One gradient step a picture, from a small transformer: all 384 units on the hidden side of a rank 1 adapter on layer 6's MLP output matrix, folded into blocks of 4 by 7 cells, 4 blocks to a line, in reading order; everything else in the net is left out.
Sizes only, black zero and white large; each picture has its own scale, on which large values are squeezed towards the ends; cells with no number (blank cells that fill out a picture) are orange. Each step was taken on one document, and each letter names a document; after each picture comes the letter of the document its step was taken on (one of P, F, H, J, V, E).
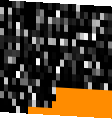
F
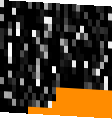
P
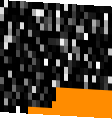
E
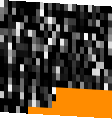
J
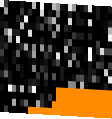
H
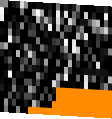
E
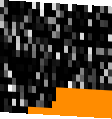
H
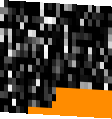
J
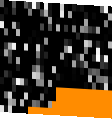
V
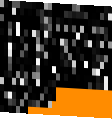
P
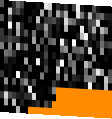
F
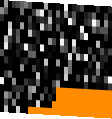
E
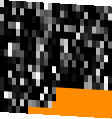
P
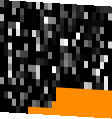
P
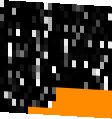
P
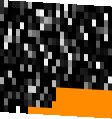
E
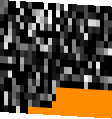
E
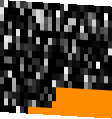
E
